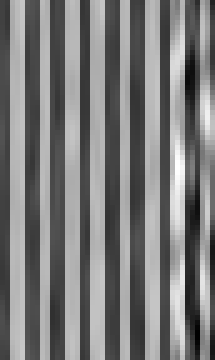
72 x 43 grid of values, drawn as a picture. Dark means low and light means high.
Stripes: upright, repeating 8 times. Seam: vertical, 80% of the way across, the left part calmer. Grain: streaks running down. Slope: none.
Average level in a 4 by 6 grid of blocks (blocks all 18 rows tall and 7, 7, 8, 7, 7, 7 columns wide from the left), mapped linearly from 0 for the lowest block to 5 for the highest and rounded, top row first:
223041 / 223053 / 223051 / 224051
